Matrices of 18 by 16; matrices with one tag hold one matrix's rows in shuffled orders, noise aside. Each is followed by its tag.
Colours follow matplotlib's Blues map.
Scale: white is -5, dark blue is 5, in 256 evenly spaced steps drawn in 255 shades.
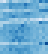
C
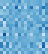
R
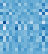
R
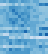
C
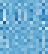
R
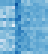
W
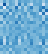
R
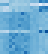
C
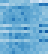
C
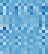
R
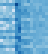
W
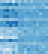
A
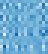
R
